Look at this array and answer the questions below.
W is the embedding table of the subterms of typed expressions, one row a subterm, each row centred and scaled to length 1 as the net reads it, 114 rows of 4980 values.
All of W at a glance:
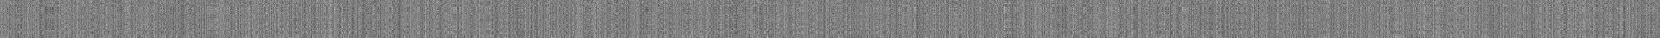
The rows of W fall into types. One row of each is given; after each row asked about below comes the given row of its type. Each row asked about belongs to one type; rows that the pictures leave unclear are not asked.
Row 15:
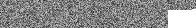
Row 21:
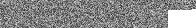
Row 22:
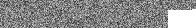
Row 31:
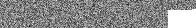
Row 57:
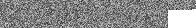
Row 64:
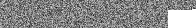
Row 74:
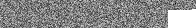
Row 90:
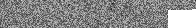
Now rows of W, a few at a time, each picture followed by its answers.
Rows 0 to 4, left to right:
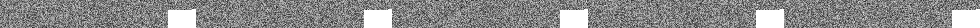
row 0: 31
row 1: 15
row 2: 15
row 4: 31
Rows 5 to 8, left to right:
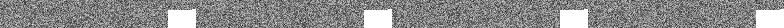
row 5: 21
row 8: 15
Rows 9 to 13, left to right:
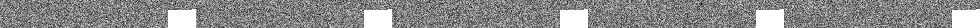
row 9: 74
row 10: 21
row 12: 90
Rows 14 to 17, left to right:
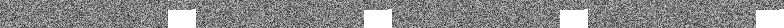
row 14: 21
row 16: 15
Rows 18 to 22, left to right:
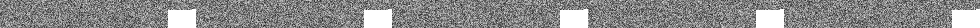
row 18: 21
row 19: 74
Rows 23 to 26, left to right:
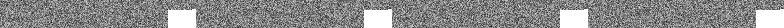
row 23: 22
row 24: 64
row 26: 64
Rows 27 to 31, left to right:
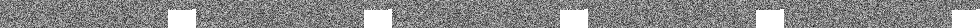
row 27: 15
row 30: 90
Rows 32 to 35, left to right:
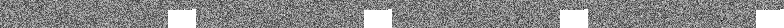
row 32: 22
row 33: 22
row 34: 15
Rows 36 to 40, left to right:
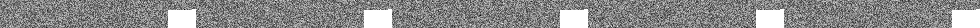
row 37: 74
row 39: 57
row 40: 74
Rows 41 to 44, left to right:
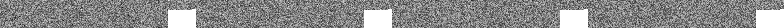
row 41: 21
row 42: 74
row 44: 57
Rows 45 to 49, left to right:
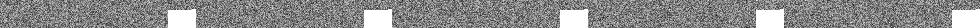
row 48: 21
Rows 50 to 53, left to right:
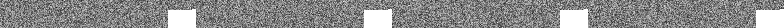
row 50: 22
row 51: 90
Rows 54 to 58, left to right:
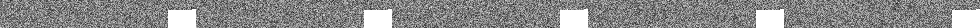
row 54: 57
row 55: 74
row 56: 31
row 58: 90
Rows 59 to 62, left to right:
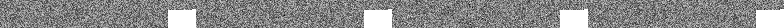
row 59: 57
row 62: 57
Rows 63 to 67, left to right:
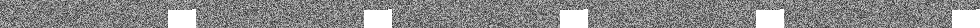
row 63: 57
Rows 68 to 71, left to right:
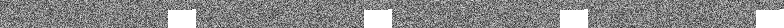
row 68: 57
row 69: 57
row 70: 74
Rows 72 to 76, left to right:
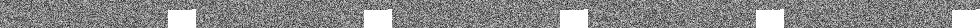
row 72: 74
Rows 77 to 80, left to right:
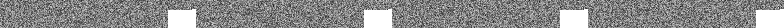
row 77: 22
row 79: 64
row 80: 31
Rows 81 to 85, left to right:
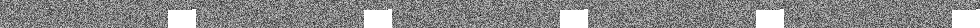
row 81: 57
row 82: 22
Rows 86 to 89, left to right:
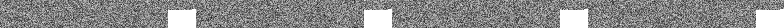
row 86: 74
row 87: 21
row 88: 15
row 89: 21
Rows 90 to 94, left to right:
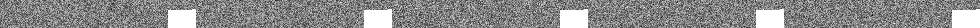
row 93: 31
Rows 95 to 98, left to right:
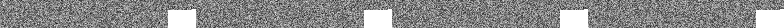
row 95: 31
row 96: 31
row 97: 57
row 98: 64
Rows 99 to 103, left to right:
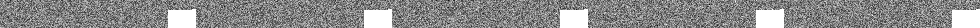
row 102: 31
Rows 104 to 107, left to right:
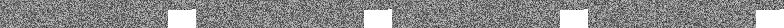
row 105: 64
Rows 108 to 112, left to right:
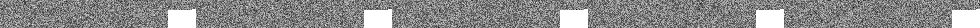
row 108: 21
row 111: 90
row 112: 15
